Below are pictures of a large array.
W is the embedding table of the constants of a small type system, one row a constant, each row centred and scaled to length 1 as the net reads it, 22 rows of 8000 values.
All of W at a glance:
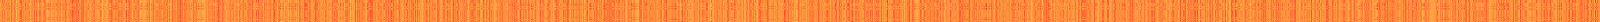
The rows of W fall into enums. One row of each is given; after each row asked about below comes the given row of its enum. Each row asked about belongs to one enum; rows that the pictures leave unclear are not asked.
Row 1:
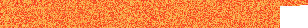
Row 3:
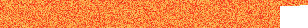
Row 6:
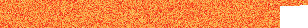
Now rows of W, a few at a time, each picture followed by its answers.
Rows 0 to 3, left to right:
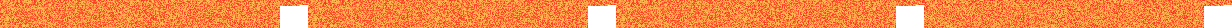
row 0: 1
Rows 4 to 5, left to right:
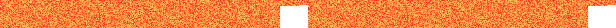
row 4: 3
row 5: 3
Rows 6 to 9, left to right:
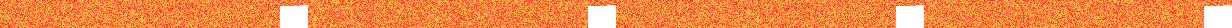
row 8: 6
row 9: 3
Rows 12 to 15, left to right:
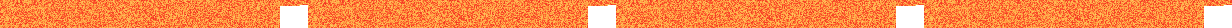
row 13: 1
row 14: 1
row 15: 1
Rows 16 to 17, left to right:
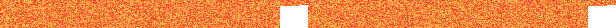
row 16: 1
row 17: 3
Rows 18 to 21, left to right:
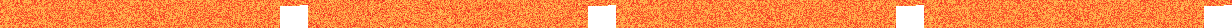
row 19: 6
